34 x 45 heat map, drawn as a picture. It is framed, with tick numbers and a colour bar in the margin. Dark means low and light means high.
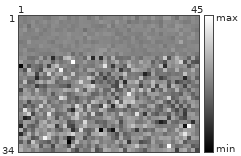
Neither half mirrors the other. A few values lie far out on both sides of the bulk. A horizontal seam about 30% of the way down splits the table, and the top part is calmer. The texture is fine-grained noise. No single row or column stands out from its neighbours.
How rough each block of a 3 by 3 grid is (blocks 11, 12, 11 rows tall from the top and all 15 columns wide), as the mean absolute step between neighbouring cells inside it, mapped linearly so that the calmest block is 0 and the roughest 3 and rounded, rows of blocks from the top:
0 0 0 / 2 3 2 / 3 2 2
